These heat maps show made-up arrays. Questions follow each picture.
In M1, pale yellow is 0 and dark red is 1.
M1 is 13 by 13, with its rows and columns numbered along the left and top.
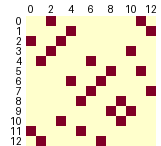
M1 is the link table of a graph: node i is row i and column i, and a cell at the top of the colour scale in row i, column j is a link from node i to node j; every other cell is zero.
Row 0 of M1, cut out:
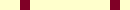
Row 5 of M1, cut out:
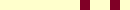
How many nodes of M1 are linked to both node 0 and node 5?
1
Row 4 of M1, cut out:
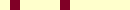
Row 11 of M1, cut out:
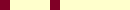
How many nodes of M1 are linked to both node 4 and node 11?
0
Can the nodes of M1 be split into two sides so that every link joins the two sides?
no
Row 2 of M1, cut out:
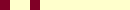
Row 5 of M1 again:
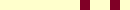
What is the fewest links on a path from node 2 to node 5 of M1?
3
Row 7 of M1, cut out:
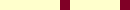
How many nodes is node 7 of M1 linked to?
2
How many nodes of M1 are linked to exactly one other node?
0
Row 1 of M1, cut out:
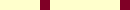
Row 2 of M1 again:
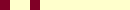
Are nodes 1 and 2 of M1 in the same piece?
no
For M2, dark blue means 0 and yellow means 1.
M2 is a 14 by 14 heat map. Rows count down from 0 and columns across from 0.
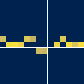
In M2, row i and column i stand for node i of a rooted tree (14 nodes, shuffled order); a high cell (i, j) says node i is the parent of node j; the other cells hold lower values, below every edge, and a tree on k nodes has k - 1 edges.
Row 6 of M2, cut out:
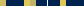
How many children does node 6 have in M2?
4
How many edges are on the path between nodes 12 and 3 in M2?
2
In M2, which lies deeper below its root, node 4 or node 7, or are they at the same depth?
node 4
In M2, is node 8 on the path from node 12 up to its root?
yes
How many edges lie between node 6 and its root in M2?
1
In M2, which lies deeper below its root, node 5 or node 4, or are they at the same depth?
the same depth
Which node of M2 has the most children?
7
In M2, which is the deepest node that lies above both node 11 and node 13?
7
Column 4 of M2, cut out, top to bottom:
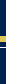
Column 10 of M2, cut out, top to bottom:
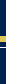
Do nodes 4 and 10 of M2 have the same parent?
yes
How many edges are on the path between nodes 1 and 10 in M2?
4
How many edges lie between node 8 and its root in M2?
0
